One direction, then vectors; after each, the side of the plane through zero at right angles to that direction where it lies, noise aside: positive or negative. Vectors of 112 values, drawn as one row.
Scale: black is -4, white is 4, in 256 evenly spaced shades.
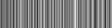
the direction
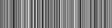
positive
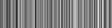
positive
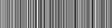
negative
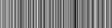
negative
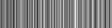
positive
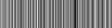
negative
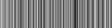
negative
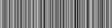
negative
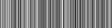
negative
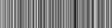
negative
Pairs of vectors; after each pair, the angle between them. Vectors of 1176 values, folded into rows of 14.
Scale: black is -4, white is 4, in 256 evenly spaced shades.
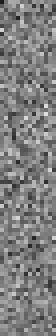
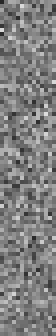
nearly parallel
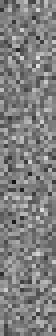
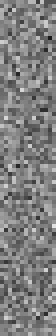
partly opposed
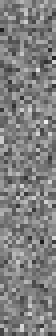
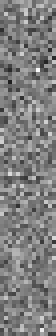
nearly parallel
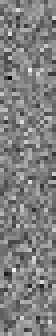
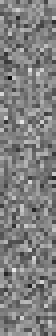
nearly parallel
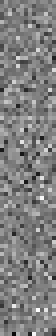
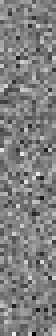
nearly opposite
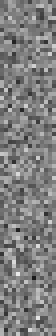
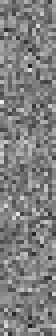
orthogonal
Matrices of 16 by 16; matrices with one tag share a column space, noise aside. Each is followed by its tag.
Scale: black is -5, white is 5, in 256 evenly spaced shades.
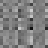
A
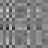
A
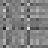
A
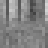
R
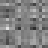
A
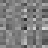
A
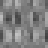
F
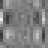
F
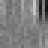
R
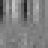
R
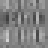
F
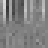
R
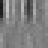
R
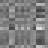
A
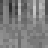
R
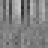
R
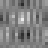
F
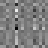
A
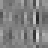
F
